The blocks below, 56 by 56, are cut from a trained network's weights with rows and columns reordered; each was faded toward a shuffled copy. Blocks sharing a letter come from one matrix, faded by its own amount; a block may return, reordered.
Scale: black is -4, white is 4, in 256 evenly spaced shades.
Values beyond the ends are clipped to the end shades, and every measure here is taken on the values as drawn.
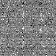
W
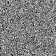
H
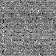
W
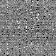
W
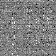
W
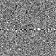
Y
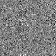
Y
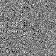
Y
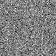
H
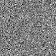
Y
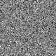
H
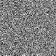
Y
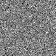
H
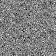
H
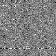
Y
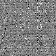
W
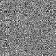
Y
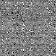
W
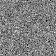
H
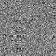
Y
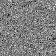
H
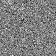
H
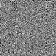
Y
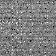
W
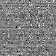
W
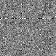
Y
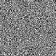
Y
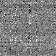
W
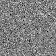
H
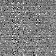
W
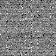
W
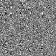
Y
